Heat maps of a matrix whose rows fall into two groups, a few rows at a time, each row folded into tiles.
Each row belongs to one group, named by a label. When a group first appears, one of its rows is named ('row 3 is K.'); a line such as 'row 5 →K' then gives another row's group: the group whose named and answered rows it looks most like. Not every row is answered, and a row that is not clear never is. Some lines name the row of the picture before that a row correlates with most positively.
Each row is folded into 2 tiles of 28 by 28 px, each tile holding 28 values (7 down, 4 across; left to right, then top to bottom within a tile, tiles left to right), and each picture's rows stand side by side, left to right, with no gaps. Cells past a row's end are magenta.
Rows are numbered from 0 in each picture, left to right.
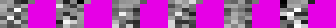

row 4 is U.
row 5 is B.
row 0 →B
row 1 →U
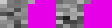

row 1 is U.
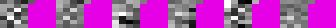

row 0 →B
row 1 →B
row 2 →U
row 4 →B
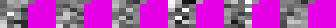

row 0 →U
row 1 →U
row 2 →B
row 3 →B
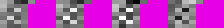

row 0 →B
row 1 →B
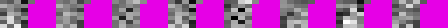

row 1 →U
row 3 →U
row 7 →U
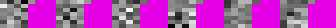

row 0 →U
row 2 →B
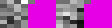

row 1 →U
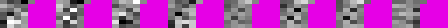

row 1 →B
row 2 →U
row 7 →U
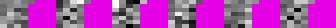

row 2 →B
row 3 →U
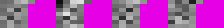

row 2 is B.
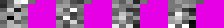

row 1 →B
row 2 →U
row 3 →U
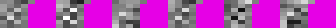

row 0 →B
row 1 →B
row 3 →B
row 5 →U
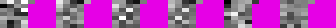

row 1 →B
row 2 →B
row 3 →B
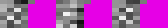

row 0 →B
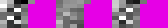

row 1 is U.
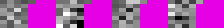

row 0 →B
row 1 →U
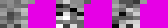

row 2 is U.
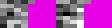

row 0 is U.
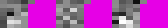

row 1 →B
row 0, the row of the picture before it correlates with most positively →0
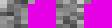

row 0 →B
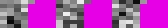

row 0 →U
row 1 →U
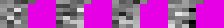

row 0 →B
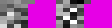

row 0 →U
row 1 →B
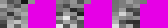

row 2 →U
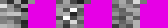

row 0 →U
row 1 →B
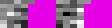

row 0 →U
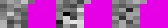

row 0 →U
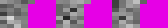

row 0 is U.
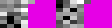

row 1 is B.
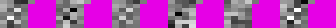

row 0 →B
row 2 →B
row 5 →B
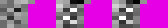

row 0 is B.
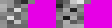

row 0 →B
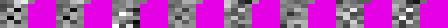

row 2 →U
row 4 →B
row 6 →B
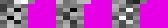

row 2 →B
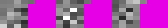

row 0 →U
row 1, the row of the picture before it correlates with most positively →2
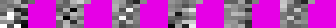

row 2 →B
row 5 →B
